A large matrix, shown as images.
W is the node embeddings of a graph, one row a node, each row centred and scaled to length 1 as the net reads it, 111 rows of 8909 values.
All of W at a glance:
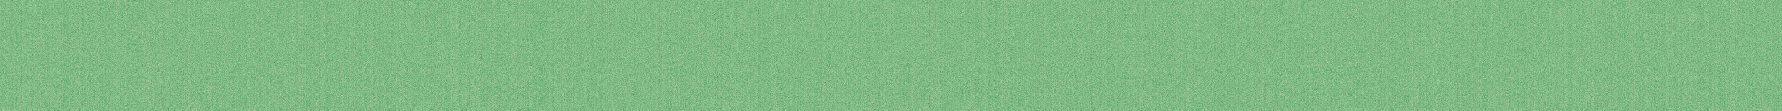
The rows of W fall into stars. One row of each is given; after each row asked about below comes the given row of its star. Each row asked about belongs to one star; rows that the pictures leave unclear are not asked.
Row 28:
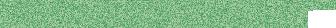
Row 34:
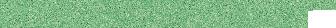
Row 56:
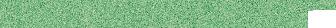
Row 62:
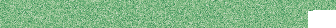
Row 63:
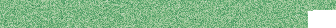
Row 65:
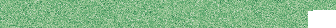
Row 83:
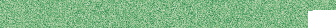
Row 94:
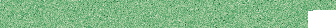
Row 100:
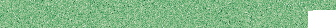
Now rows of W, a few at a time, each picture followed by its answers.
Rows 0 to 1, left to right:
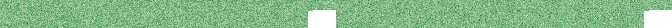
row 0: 56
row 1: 34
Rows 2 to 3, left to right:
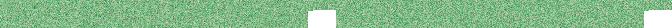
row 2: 65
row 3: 65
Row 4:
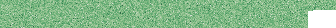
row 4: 34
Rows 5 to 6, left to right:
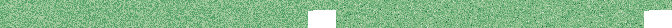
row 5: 62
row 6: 94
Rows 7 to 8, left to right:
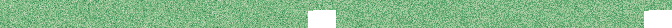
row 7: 62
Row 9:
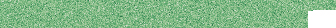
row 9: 63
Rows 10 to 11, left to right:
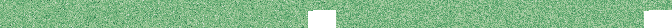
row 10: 34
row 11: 63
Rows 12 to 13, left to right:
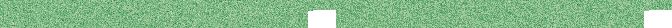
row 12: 65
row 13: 63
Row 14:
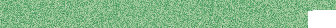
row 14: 56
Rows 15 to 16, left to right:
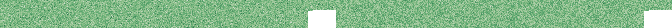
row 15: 28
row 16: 65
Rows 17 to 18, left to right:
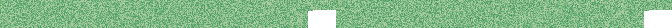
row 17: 28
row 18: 94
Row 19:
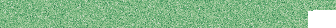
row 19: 63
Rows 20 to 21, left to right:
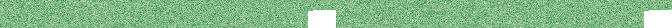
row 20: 28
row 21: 83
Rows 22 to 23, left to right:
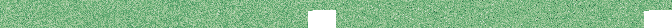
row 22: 65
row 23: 94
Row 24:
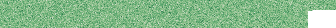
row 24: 63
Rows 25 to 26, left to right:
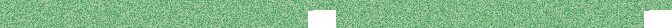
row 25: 63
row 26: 83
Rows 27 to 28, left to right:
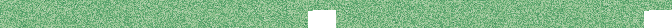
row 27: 65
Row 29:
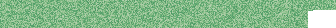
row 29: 94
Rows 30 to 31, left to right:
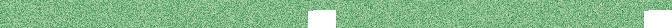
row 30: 62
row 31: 65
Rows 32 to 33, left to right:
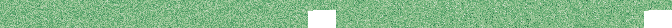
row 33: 34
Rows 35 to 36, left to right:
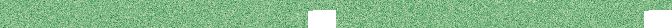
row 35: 28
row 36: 65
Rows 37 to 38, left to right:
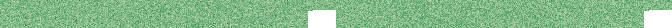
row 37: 28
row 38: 62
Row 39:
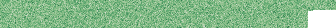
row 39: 62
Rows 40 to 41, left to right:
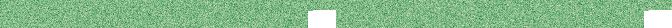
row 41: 63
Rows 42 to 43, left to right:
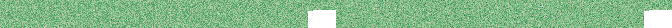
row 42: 100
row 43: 62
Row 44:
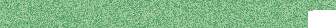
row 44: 56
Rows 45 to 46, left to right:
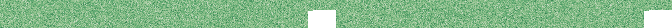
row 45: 83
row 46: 62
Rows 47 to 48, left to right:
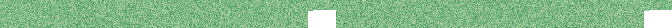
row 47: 83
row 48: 100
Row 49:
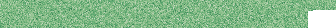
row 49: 83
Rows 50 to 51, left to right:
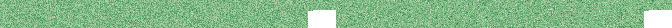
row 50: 63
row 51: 28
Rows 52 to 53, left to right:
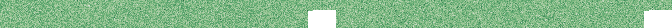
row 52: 56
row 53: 62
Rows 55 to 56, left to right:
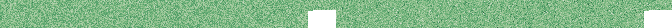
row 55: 34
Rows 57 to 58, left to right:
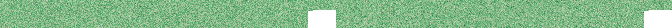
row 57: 94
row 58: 65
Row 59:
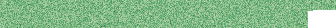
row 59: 94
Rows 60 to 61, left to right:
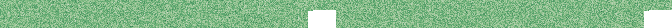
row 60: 65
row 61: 94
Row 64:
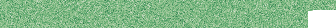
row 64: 65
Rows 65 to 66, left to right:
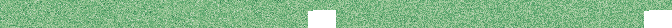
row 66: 28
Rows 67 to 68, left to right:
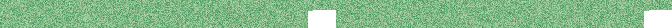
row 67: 56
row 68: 94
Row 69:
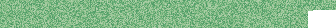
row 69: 100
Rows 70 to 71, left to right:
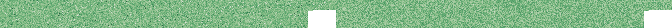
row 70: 100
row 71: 83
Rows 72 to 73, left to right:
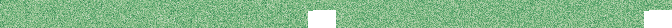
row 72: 83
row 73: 94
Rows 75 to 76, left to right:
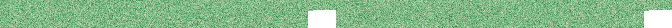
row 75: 62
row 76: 28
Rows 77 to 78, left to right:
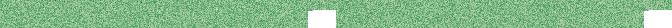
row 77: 56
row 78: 28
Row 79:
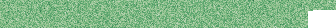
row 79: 83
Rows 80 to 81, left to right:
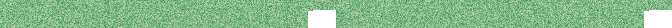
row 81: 34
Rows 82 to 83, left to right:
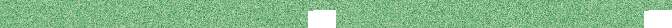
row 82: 63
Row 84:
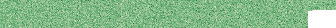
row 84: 63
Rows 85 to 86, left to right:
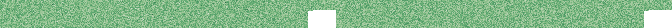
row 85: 56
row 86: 65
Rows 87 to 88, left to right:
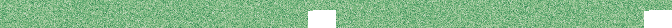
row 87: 62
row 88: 83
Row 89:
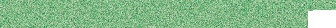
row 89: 83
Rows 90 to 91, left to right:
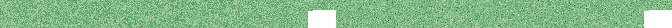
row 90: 65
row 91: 100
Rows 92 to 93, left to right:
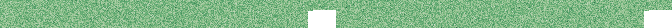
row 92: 65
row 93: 94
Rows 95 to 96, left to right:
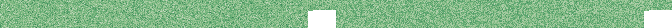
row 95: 83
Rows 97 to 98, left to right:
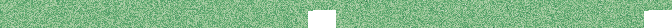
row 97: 34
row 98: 83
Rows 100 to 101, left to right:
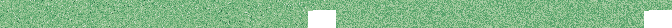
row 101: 83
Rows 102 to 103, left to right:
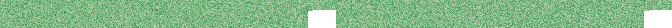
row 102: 28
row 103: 100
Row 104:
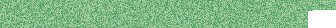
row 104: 56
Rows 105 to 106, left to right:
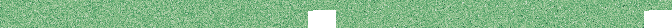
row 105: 83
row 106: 100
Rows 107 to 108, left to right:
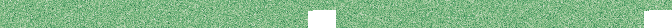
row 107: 63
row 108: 62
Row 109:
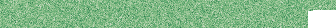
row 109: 62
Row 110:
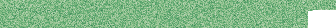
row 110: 62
